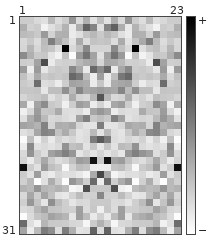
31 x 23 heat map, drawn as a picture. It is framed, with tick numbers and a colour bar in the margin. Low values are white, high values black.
There are no regular stripes. Fine speckle covers the field. Most values sit low, with a long tail of high ones. No row or column stands out. No overall slope runs across the table. It is mirror symmetric from left to right.
